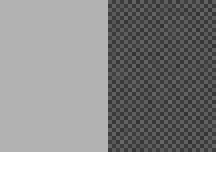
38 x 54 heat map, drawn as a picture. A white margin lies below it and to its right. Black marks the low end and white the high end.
The table splits into one row of 2 panels. Panel 1,1: high, flat. Panel 1,2: low, checkered.
